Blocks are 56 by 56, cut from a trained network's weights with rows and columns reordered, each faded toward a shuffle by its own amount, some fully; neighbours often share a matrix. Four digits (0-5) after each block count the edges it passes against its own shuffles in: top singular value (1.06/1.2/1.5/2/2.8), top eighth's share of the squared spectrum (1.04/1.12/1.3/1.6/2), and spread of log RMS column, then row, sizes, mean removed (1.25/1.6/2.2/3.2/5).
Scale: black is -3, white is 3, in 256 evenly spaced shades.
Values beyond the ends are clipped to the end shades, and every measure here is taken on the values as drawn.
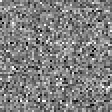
3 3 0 2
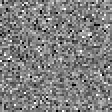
0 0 0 0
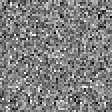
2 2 0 1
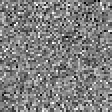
3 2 0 1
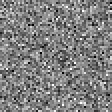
0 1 0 0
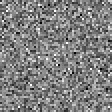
0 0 0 0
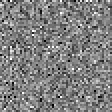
2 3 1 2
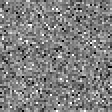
0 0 0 0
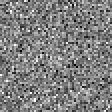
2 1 0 0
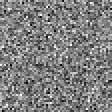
0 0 0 0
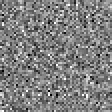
3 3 1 1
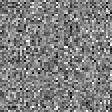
3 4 2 2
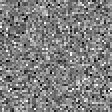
2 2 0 0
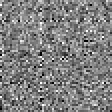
3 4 2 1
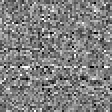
3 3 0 2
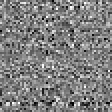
4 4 1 3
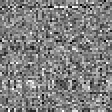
4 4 1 2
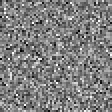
1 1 0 0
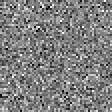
2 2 0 1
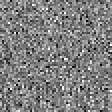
2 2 0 1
